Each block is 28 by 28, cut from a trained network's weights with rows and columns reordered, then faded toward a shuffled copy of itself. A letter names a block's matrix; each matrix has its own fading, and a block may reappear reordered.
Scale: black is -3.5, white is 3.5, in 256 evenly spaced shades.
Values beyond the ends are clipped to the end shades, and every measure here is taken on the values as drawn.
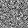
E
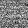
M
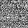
M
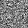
E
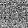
M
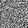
E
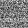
M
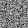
E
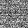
M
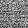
M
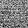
M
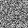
E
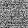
M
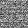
M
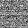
M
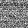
M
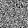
E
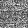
M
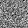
E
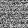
M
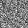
E
